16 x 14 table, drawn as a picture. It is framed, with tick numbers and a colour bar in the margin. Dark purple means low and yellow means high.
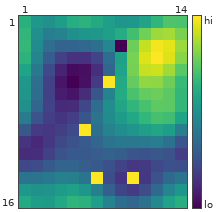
Ninth with the lowest average: middle left. Lone odd cells: 5, 4 higher and 1 lower than their neighbours. Mirror symmetry: none. Ninth with the highest average: top right.
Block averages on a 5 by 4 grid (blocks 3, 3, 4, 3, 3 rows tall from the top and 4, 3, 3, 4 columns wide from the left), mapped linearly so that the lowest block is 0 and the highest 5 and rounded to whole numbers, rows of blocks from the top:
3335 / 2045 / 1134 / 1111 / 3322
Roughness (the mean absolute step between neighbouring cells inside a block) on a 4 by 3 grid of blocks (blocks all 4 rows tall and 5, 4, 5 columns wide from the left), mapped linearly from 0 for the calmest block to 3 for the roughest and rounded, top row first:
121 | 130 | 021 | 032
